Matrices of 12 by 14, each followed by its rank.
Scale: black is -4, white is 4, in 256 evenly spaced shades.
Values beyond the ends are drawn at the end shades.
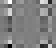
one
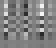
one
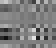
one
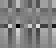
one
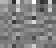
two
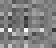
two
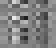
two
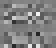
two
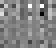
two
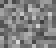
full rank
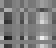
one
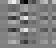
one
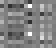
two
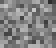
full rank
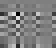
one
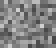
full rank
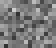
full rank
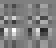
one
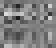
two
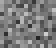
full rank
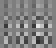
one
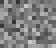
full rank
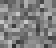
full rank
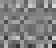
two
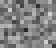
full rank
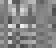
two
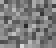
full rank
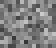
full rank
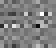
two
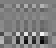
one
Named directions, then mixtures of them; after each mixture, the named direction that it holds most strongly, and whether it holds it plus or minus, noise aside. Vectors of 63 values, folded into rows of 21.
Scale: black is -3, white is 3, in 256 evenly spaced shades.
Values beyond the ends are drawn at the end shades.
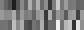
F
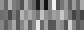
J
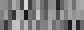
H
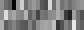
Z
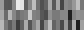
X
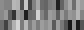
H, plus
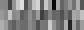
J, minus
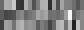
Z, minus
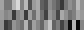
H, plus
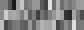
Z, plus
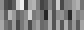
X, plus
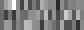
F, minus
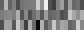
J, minus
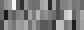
Z, minus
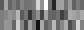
J, minus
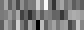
J, minus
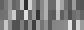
H, minus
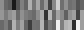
F, plus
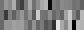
Z, minus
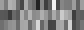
J, plus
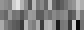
F, minus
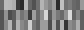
X, minus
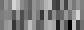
F, minus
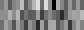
J, minus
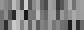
H, plus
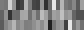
J, plus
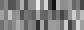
J, minus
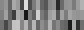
H, plus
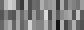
F, minus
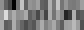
Z, plus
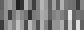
X, minus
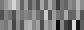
F, minus
